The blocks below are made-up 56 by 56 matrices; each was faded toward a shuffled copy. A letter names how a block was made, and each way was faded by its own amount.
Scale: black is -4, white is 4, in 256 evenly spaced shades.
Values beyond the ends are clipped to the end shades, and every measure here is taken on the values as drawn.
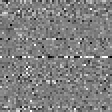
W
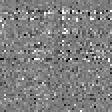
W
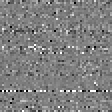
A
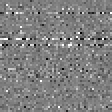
A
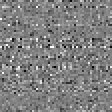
W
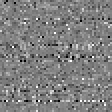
W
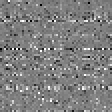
W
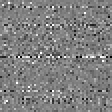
W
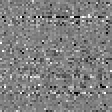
W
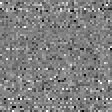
A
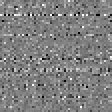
W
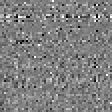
W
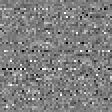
A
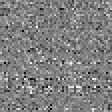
W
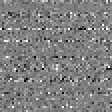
A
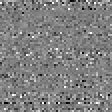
A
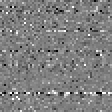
W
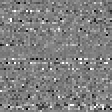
A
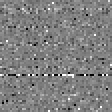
W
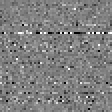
A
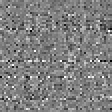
W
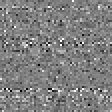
W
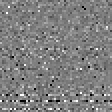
W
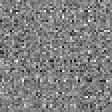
W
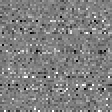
A
